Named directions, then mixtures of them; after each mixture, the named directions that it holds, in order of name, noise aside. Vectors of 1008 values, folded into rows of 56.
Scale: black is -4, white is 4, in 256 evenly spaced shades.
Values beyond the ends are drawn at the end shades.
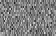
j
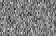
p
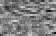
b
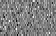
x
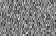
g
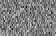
j, x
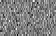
j, x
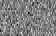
p, x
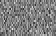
j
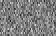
p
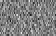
g, p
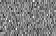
j, x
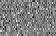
x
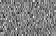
j, x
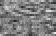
b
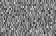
j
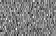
j, x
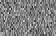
j
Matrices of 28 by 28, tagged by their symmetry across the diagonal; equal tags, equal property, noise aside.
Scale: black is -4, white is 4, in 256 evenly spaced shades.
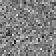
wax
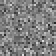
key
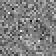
key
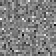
wax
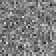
wax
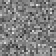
wax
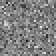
key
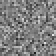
key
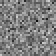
wax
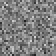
wax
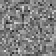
key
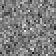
wax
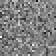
key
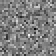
key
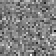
key
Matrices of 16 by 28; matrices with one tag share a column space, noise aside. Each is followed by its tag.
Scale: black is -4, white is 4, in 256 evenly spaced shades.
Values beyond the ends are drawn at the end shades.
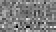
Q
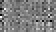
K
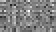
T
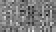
T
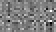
K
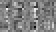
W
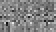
K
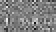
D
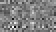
Q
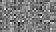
K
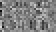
W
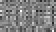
T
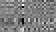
D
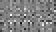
K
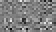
D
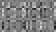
W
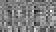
T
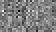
T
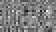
T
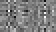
T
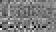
Q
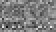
Q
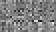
K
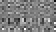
D
